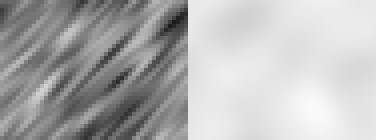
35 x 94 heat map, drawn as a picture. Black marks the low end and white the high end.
It is made of 1 by 2 panels. Panel 1,1: middling, slanting up to the right, strong in contrast. Panel 1,2: very high, smooth, faint in contrast.
